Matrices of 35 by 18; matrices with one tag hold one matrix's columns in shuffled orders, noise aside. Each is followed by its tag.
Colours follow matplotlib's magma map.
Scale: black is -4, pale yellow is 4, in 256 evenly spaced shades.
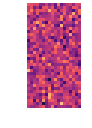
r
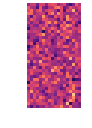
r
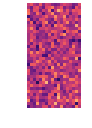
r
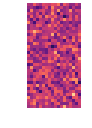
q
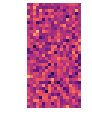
q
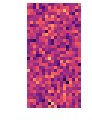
r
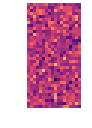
r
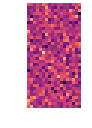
q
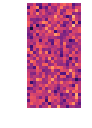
r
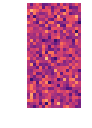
r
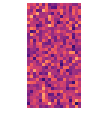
r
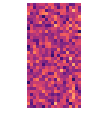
r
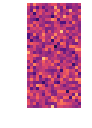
q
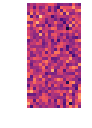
r
